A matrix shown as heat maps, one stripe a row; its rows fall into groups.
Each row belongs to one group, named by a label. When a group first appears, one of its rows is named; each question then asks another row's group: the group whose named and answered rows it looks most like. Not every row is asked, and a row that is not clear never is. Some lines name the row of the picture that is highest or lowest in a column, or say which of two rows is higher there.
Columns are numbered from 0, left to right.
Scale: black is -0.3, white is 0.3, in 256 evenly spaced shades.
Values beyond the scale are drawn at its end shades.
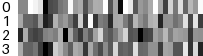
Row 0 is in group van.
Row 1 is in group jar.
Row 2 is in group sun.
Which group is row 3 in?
jar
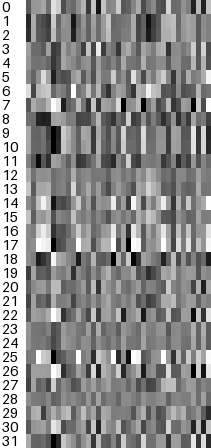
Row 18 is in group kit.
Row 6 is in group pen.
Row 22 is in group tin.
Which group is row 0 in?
tin
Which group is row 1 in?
sun
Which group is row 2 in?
sun
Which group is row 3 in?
jar
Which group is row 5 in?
van
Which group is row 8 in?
kit
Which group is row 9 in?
jar
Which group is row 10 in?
jar
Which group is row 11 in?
kit
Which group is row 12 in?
pen
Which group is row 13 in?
pen
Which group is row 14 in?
van
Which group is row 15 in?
pen
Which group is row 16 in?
van
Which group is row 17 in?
van
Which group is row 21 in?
sun
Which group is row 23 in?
jar
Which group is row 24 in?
jar
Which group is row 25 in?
van
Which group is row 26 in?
tin
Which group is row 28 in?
jar
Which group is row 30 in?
tin
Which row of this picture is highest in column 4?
17
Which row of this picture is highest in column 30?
17
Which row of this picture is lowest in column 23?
7
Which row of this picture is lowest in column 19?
7
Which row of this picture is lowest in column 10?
18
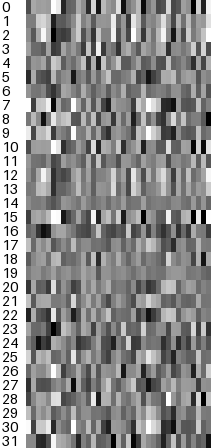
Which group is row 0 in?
tin
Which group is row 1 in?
van
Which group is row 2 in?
van
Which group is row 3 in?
jar
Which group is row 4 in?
tin
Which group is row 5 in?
sun
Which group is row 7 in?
pen
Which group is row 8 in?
kit
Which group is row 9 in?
pen
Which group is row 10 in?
tin
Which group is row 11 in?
jar
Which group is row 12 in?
van
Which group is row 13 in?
van
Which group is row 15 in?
tin
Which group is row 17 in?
pen
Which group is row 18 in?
tin
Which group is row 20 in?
sun
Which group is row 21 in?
pen
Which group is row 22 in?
sun
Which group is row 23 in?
jar
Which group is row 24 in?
kit
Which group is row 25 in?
pen
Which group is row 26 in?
tin
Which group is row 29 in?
pen
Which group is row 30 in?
pen
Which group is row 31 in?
kit
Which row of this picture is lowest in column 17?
31
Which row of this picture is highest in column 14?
3
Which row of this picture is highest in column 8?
8
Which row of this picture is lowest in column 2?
24
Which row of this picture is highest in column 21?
2
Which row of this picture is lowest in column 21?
31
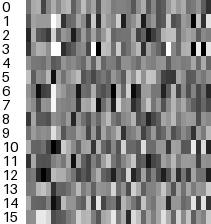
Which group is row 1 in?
tin
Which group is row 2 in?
sun
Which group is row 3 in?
tin
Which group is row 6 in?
kit
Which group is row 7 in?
kit
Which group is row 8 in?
sun
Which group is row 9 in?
tin
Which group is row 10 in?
jar
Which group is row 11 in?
sun
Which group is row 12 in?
kit
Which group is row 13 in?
van
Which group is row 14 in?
jar
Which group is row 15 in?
van
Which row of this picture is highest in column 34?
3
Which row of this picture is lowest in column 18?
14
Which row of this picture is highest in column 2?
15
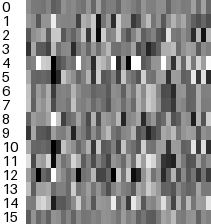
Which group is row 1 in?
kit
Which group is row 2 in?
tin
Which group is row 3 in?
sun
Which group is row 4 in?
van
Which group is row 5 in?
jar
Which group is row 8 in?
tin
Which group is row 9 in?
sun
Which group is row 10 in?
jar
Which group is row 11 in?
pen
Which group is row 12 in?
kit
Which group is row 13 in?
pen
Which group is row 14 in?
van
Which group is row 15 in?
sun
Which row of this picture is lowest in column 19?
8
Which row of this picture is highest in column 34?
4
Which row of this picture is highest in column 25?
11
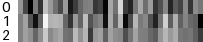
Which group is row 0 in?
kit
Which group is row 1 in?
kit
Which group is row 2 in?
kit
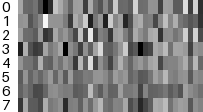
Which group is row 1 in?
kit
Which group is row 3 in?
sun
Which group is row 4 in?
jar
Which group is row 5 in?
sun
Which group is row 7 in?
sun
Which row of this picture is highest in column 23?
0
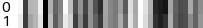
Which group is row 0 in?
pen
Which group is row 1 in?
pen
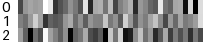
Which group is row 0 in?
tin
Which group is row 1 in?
van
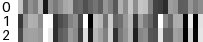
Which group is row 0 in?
pen
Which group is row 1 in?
tin
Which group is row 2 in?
tin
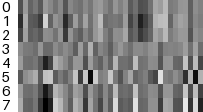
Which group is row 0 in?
sun
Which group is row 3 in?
jar
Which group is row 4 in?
jar
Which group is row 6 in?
jar
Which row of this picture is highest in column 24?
3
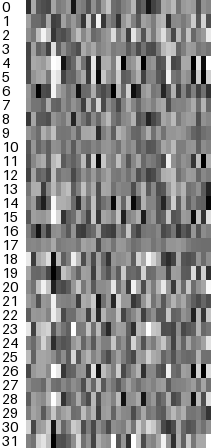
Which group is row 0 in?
sun
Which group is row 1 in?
jar
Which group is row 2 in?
van
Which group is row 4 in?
tin
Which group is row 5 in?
tin
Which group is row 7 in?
jar
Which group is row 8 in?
sun
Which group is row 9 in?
kit
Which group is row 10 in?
sun
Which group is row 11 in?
tin
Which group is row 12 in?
sun
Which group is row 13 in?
kit
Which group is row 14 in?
kit
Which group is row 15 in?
tin
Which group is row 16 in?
kit
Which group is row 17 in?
kit
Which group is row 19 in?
jar
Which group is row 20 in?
van
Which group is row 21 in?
kit
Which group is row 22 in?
tin
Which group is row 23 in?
pen
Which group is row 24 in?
van
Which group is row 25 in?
pen
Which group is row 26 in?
tin
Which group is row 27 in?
jar
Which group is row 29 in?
kit
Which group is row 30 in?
pen
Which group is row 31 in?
van
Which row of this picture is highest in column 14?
1
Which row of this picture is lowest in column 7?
4
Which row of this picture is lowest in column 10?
6
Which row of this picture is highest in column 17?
31
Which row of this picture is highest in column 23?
19
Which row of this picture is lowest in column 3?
14
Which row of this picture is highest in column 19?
19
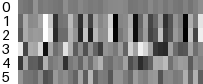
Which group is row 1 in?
tin
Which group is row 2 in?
tin
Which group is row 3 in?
pen
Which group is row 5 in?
jar
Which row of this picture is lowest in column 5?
3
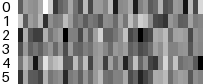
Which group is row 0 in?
tin
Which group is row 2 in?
sun
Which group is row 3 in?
sun
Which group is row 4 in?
kit
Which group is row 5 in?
sun
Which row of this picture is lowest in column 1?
1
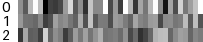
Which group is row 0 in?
van
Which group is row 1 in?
jar
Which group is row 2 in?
sun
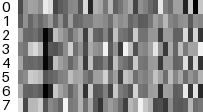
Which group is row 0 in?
tin
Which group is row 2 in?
jar
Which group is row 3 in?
van
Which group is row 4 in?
jar
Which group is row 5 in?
van
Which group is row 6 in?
jar
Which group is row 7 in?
pen
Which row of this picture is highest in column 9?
7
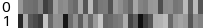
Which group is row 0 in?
jar
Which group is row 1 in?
sun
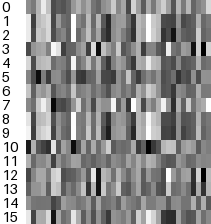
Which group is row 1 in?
pen
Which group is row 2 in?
pen
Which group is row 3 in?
tin
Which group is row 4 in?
pen
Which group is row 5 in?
kit
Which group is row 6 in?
pen
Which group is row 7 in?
van
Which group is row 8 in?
pen
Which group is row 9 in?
pen
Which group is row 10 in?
sun
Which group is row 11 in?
pen
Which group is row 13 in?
tin
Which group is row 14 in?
jar
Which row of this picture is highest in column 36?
7
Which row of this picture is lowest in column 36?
14
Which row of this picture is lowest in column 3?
10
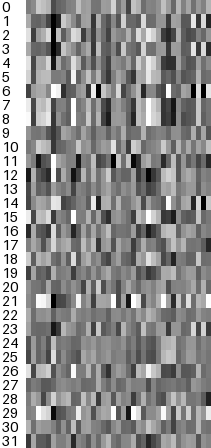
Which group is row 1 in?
jar
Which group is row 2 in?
pen
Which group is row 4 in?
pen
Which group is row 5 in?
pen
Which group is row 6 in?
tin
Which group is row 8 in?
pen
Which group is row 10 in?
van
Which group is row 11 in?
kit
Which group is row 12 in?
sun
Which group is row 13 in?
sun
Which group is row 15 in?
pen
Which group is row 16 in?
sun
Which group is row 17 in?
kit
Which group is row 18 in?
pen
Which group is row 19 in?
sun
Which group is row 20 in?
jar
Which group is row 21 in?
van
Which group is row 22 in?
pen
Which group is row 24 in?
sun
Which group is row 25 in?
sun
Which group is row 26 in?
pen
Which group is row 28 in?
kit
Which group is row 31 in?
sun
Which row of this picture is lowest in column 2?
11
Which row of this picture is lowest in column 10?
11
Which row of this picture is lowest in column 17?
11
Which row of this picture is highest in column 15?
6
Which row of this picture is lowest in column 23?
6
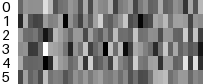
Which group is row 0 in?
tin
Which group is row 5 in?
sun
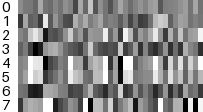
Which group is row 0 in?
jar
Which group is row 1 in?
sun
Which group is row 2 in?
van
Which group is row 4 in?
van
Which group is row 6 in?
kit
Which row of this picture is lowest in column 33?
7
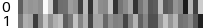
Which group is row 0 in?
tin
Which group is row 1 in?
kit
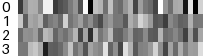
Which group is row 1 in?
pen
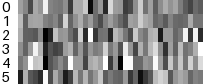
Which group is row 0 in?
kit
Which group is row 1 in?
pen
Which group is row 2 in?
jar
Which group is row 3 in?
van
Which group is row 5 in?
sun
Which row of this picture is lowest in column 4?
5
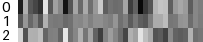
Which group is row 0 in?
sun
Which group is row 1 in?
sun
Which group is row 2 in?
pen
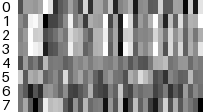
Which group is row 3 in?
van
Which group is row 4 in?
sun
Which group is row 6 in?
kit
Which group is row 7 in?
kit
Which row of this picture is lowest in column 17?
7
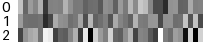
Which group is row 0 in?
pen
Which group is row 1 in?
jar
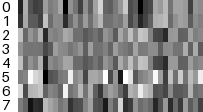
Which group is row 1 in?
sun
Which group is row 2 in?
pen
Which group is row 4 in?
pen
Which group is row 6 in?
pen
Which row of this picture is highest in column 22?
5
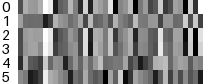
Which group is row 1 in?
jar
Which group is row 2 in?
tin
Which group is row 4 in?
sun
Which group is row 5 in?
kit
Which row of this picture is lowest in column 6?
1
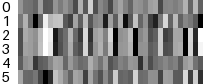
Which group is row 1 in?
kit
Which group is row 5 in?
jar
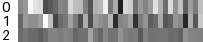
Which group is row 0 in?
van
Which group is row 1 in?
tin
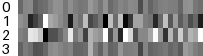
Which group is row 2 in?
van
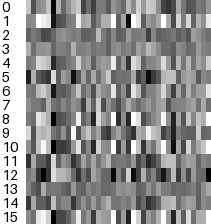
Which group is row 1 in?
van
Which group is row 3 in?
pen
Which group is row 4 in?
van
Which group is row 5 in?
sun
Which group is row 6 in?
van
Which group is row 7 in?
jar
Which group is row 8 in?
van
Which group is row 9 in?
pen
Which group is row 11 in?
sun
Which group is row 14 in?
sun
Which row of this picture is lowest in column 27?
12
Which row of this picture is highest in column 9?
9
